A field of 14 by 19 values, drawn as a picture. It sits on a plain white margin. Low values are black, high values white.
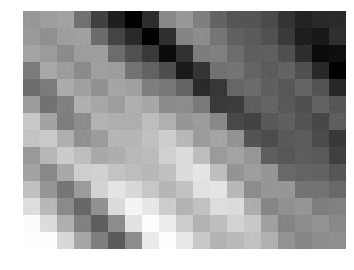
The ninth with the lowest average is the top right. The field climbs toward the bottom left. The grain runs diagonally down to the right. Neither half mirrors the other.
